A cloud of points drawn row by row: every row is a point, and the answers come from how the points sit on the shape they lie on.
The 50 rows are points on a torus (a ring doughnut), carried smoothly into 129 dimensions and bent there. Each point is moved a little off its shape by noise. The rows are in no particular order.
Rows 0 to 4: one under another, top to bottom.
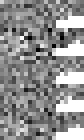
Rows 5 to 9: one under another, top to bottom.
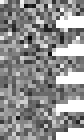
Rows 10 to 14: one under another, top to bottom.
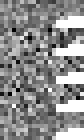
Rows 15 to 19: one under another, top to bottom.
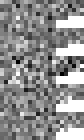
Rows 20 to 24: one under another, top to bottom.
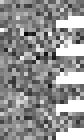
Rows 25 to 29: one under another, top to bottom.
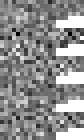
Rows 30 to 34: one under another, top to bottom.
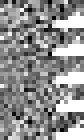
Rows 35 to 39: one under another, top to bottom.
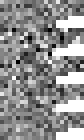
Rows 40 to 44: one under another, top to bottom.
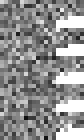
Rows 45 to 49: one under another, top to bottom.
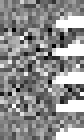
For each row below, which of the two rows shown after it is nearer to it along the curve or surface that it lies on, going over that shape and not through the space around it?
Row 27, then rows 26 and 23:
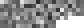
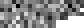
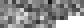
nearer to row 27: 26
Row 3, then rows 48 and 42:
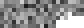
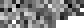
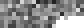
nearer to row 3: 42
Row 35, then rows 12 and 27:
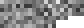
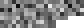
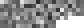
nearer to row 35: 27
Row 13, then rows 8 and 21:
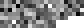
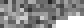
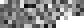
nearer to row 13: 21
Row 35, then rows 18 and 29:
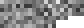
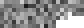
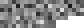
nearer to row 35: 18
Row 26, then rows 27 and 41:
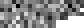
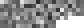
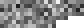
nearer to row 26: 27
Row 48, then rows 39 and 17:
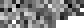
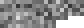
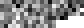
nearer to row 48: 17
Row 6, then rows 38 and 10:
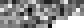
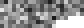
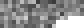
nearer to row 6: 10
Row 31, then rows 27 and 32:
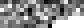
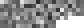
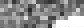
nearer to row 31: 32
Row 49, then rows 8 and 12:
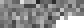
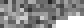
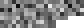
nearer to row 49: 8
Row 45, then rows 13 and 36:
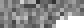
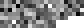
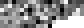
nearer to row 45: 36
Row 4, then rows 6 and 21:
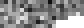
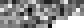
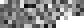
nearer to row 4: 6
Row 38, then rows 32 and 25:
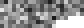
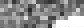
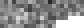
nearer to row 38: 25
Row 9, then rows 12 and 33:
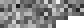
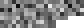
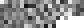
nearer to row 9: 33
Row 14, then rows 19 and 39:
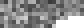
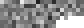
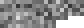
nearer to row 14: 19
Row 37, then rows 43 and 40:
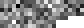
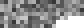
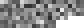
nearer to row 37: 40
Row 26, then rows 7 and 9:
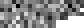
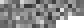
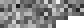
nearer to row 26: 7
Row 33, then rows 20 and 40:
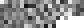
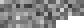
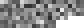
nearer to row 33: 20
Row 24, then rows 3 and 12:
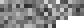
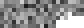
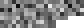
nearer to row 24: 3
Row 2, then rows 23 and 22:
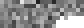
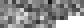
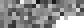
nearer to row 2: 22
